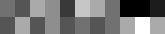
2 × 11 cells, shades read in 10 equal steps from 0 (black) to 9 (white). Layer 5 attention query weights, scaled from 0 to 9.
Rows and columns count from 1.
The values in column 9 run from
0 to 6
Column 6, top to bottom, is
7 4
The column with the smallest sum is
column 5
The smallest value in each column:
3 3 3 5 2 4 3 4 0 0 1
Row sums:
38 52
